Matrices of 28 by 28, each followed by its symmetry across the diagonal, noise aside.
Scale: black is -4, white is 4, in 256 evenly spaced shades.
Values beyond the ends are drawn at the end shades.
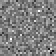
symmetric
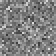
symmetric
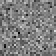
neither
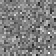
neither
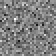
neither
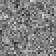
antisymmetric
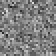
antisymmetric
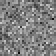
symmetric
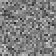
neither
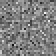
antisymmetric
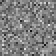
symmetric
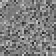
symmetric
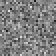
antisymmetric
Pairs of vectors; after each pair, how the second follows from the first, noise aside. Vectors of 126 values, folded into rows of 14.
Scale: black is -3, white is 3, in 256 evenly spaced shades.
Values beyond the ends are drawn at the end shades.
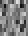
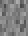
shrunk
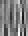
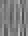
shrunk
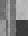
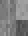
shrunk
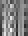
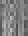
shrunk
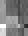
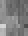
shrunk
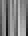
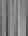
shrunk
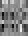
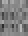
shrunk
